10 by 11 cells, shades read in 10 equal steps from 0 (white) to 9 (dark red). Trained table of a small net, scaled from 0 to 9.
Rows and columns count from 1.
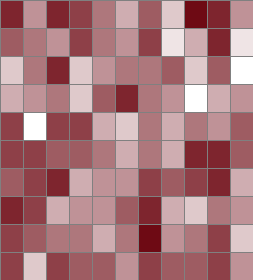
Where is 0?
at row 3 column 11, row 4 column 9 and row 5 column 2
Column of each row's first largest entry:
9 10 3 6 1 9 3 1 7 1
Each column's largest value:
8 7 8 7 6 8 9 6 9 8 6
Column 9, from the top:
9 3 2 0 5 8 7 2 5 6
